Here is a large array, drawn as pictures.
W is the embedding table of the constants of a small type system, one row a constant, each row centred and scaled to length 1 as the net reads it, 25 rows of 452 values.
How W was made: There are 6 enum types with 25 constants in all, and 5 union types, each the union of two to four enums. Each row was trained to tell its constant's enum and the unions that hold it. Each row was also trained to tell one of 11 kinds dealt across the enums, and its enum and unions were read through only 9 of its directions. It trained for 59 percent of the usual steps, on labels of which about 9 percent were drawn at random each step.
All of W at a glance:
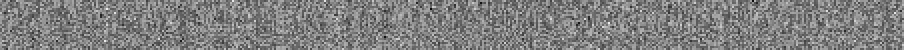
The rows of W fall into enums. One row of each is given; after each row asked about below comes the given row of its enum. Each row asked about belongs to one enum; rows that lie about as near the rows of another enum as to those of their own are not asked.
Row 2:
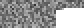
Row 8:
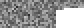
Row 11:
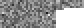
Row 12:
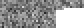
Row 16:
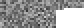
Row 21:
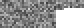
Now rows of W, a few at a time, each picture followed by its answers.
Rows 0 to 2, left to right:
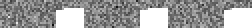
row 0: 11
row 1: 2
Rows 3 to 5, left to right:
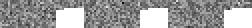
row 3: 16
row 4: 2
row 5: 21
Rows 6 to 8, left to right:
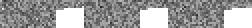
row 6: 8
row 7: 21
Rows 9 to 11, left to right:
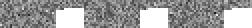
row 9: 11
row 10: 21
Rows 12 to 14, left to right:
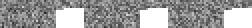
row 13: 16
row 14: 12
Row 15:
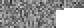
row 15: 21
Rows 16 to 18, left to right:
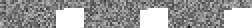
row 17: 2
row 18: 11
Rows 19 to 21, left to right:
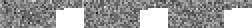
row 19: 8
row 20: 2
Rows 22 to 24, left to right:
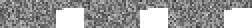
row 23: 11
